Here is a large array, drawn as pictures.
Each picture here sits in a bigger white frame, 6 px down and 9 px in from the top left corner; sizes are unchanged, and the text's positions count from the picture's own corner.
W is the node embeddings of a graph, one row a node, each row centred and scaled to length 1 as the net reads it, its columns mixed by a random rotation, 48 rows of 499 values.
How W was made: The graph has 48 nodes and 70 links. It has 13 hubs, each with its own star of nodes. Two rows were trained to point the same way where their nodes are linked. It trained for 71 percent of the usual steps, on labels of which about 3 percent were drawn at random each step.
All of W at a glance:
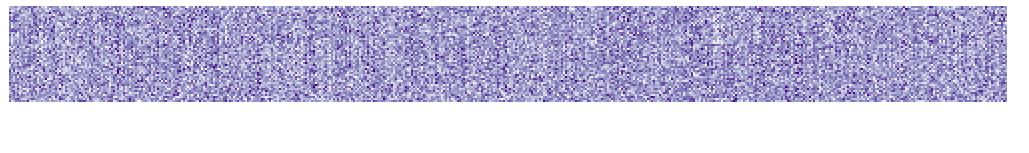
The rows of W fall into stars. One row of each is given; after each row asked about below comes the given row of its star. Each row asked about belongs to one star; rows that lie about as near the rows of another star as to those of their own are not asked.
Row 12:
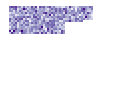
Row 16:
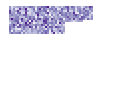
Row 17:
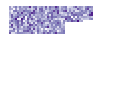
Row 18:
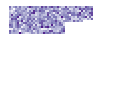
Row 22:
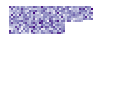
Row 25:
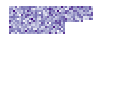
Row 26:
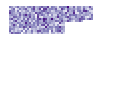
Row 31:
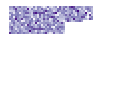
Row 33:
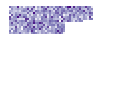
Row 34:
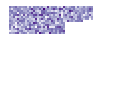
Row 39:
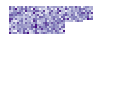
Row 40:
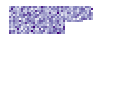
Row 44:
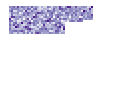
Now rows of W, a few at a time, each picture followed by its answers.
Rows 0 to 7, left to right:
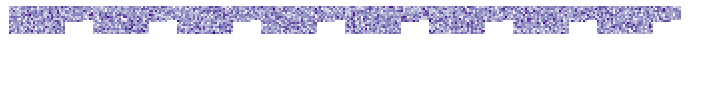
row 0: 25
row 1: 31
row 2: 16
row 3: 22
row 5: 12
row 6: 22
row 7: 34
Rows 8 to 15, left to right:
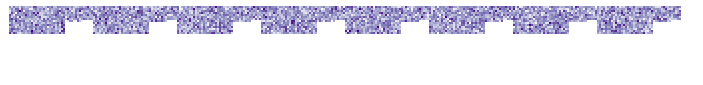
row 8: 39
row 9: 17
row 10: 16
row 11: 22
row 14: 39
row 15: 17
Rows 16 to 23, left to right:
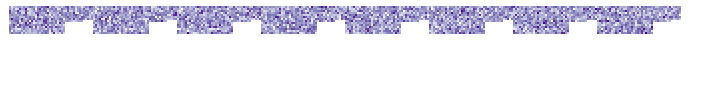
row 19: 31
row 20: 33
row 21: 16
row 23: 40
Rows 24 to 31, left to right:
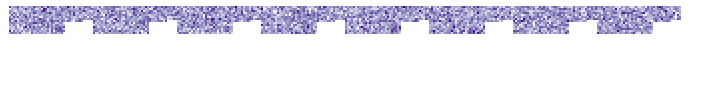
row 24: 26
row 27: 16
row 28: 44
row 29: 40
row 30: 12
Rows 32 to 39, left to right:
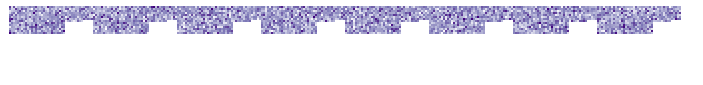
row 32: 39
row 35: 18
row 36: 26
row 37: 25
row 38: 34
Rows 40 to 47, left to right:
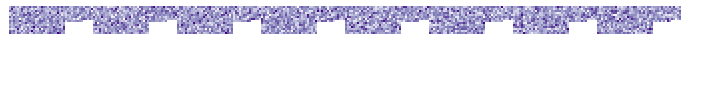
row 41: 33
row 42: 40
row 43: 12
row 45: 31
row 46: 18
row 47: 31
